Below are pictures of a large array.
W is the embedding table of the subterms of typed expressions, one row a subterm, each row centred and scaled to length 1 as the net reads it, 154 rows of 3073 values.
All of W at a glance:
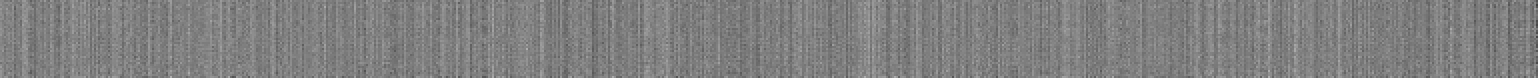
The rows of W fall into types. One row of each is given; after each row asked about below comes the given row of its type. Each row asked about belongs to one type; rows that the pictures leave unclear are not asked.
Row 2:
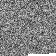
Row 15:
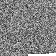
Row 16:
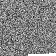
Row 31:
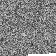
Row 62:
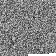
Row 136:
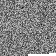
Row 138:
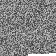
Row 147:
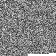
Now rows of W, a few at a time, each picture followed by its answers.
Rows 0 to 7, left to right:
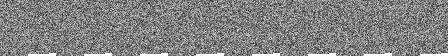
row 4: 31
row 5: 62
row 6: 147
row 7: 138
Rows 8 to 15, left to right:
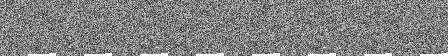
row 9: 15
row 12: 138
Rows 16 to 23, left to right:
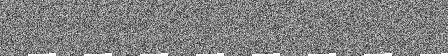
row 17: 138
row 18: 138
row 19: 31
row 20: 138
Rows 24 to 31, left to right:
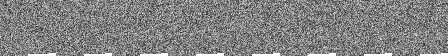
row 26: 138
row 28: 136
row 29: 147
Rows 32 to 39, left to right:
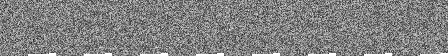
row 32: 15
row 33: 147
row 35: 2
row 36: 62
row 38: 136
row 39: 31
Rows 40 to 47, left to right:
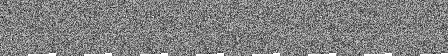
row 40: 31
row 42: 62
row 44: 62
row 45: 138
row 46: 31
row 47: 138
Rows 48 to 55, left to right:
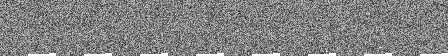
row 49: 138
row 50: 136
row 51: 136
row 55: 138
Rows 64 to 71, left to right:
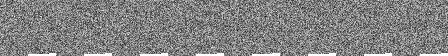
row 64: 62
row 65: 31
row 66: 62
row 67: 147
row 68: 16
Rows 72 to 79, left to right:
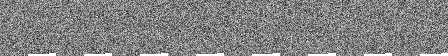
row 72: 15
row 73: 62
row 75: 15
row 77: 31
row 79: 62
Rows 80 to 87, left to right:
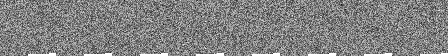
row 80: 136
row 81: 15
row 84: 62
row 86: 31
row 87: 31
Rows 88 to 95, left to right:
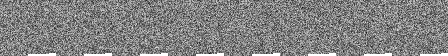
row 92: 136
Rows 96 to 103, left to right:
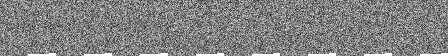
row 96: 147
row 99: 2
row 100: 2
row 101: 62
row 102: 147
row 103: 2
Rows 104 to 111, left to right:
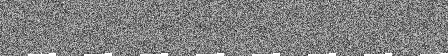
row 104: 147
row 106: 138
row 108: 15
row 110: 136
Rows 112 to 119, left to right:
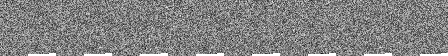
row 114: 147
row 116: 2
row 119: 15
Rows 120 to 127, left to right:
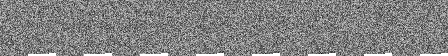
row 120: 16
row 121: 147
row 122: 147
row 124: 15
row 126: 136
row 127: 2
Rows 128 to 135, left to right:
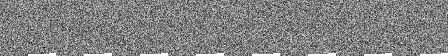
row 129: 147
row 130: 16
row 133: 31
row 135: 16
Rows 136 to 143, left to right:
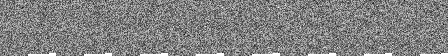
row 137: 136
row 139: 147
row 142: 2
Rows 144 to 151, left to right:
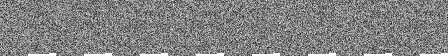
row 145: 31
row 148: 31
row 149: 136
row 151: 147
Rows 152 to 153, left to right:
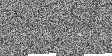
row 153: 31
